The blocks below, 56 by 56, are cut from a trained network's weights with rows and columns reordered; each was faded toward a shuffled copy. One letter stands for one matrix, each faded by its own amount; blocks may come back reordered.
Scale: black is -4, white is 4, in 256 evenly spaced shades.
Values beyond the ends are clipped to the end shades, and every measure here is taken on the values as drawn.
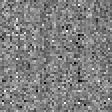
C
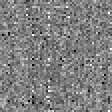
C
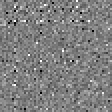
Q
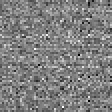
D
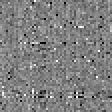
C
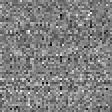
D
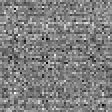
D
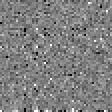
Q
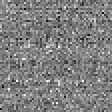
D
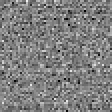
D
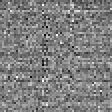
D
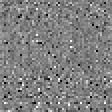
C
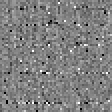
C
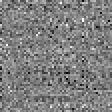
D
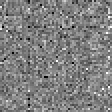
C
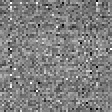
D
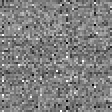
D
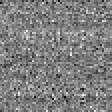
D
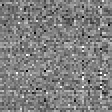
D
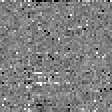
Q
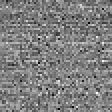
D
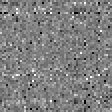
Q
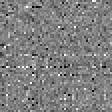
Q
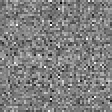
D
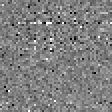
Q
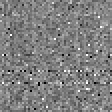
C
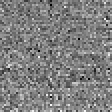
D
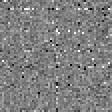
Q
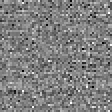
D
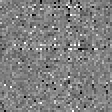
Q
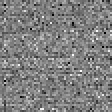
D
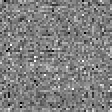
D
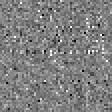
C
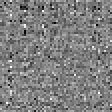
D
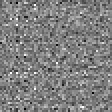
D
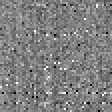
C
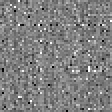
C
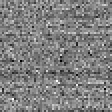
D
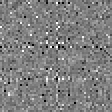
Q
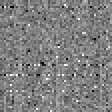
C
